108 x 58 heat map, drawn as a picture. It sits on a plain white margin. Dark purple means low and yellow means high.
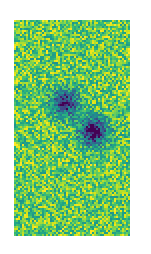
There is no overall slope. Overall the values sit about 70% of the way up the scale. Neither half mirrors the other. There are no regular stripes. No row or column stands out. There are two dips.
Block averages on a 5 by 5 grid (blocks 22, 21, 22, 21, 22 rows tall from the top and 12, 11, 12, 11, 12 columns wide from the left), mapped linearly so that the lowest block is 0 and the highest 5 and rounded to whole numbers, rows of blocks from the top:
5 5 5 5 5
5 4 3 5 5
5 4 3 0 4
5 5 5 5 5
5 5 5 5 5
